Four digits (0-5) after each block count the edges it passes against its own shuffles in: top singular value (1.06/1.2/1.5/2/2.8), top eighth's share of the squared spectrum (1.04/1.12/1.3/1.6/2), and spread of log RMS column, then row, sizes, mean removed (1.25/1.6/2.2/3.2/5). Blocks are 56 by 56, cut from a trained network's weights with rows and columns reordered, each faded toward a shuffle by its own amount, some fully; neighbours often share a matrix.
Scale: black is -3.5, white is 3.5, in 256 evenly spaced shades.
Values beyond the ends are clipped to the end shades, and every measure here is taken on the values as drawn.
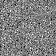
0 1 0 0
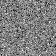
0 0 0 0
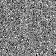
0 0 0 0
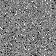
0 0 0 0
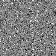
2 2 1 0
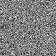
3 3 1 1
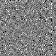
3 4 2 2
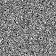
1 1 0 0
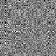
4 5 2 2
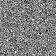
0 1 0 0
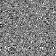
3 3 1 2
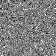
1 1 0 0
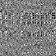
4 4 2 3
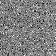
2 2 0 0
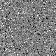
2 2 0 0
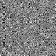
3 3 1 1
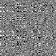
4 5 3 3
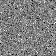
0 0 0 0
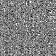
2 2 0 1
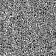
1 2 0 0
